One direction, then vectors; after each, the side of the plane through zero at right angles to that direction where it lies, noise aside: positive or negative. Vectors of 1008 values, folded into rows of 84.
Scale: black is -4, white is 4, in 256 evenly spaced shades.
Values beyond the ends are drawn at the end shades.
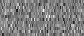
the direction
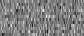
positive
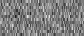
positive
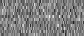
positive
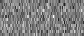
positive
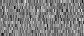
positive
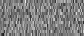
positive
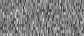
negative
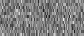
negative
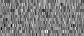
negative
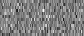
positive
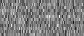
positive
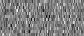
negative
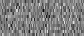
negative
